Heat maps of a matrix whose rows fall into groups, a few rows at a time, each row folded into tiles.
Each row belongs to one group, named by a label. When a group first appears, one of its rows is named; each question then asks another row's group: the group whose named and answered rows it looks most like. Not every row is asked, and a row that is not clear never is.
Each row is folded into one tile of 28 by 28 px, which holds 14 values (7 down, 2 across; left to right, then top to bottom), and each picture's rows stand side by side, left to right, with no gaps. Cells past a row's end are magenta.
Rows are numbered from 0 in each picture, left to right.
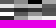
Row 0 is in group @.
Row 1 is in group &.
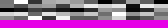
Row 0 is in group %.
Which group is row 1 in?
%
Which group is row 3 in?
@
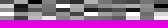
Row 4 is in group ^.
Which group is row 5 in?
^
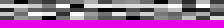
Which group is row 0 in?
@
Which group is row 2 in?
^
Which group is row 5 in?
@
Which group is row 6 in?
^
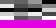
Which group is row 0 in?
%
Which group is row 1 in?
@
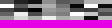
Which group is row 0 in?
^
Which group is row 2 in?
^
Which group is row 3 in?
@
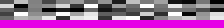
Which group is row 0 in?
^
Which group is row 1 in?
^
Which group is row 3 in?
%
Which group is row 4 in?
&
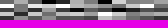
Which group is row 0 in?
@
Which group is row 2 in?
%
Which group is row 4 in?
%
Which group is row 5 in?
%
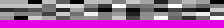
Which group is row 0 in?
%
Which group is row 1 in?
&
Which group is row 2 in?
@
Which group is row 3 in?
%
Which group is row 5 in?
^
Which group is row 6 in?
%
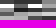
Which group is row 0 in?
^
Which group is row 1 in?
%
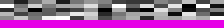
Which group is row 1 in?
&
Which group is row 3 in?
%
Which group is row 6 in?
^
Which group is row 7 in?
&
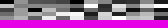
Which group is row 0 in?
&
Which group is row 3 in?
^
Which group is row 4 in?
^
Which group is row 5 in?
%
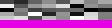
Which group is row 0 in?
&
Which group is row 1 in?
@
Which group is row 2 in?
&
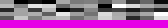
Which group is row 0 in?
@
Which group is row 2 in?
%
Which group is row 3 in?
^
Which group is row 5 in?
^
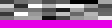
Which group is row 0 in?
^
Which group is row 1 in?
%
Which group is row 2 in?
@
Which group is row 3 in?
&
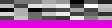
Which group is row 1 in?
%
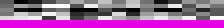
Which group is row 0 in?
^
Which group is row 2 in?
%
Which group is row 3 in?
&
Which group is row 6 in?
&
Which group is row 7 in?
&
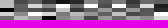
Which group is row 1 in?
%
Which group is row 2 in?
^
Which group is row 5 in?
^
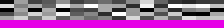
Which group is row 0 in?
&
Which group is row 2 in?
@
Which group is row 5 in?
@
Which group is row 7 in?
^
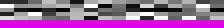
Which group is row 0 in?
^
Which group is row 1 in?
%
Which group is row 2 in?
@
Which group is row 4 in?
^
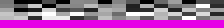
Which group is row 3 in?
@
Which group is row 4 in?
^
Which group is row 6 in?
@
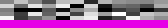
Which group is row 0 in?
%
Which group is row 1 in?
@
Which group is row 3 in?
%
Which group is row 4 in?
@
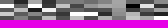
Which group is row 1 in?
@
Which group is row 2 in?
^
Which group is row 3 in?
@
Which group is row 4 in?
^
